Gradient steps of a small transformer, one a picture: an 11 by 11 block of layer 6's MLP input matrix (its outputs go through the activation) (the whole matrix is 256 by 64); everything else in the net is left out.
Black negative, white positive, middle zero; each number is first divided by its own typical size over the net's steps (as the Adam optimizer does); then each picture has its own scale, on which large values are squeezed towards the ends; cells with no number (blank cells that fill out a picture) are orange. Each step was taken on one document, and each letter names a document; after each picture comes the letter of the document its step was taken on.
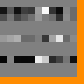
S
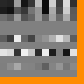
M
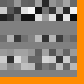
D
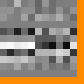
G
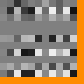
M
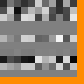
D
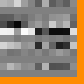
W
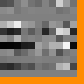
W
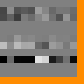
S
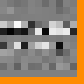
W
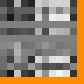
G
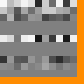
D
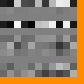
W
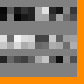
S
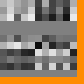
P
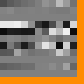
W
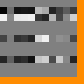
S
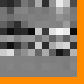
W
